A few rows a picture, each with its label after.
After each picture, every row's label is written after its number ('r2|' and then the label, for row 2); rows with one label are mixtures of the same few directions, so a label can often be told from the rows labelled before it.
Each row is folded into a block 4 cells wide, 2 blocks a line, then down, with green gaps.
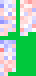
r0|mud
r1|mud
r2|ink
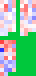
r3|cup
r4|cup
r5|ink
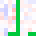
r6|cup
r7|mud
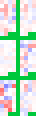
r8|cup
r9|cup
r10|mud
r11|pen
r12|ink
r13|cup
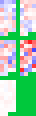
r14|ink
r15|ink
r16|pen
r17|mud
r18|cup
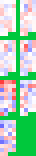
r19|ink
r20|cup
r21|cup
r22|cup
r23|ink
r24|pen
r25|mud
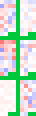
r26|pen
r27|mud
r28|ink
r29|pen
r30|mud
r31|pen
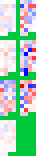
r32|ink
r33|pen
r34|cup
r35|cup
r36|ink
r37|pen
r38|cup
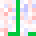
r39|cup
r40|cup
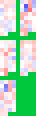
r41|ink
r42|cup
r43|cup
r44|ink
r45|cup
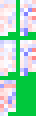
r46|pen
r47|cup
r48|ink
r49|cup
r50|pen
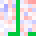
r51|cup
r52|mud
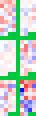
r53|mud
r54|cup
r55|cup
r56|cup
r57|pen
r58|ink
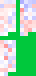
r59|pen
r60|ink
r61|pen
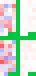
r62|ink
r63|cup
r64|mud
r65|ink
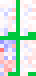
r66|cup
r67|cup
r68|ink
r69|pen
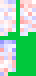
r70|mud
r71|mud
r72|ink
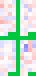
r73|mud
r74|pen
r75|ink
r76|cup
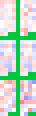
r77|ink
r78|cup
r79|ink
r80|ink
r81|mud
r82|mud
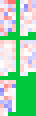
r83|mud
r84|cup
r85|ink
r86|pen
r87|ink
